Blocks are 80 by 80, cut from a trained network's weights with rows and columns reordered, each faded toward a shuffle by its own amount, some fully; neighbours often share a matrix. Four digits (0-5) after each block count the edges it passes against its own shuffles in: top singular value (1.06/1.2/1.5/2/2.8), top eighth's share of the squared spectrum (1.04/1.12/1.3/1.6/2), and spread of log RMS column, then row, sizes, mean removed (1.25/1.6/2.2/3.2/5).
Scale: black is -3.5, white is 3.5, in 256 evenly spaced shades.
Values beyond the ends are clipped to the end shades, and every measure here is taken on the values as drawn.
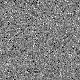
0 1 0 0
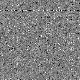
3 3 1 2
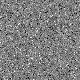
0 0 0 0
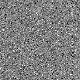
3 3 1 1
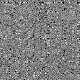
3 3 1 2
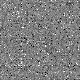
2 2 1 0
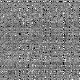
3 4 3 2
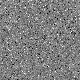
0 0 0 0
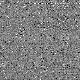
2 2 1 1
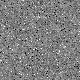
0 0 0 0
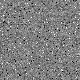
0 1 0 0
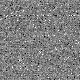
2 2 0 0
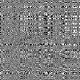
4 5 3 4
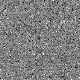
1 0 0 0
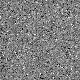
1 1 0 0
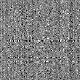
3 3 1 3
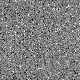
0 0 0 0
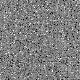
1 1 0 0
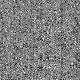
2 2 0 2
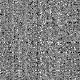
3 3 1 2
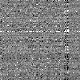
3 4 3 2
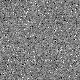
1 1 0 0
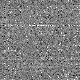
2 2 2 1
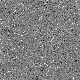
0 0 0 0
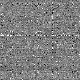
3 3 2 2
